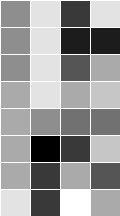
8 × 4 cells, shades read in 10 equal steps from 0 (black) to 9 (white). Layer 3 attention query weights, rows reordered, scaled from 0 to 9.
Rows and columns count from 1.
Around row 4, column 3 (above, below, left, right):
3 4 8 7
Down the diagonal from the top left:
5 8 3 7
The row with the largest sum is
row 4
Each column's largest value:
8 8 9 8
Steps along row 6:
down up up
